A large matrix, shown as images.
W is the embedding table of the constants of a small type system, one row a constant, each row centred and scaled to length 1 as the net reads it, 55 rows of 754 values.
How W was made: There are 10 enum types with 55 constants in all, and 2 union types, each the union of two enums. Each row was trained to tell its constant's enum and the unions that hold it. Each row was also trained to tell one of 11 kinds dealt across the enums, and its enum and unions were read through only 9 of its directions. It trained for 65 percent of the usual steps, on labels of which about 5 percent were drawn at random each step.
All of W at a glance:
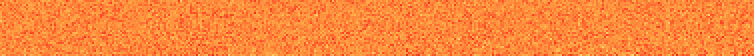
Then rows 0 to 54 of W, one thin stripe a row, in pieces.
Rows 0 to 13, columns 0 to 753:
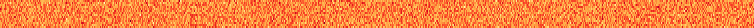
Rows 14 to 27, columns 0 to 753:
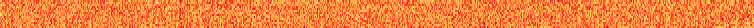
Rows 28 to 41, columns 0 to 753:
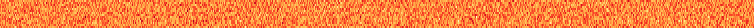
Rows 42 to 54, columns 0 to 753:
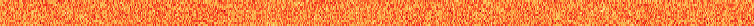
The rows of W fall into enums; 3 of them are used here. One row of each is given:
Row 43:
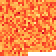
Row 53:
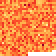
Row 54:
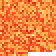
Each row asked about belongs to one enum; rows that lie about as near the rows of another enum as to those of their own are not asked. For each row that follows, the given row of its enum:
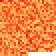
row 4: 54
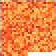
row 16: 43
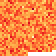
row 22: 53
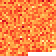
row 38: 53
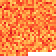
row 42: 43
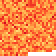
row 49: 54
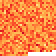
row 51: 54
